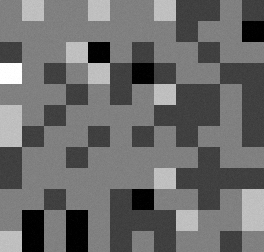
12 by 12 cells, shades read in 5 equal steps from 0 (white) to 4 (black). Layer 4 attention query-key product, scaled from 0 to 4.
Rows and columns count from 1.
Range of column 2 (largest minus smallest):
3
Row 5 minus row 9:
-1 0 0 1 0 1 0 0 0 0 -1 0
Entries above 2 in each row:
3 2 4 6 5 5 5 3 5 4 5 5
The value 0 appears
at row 4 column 1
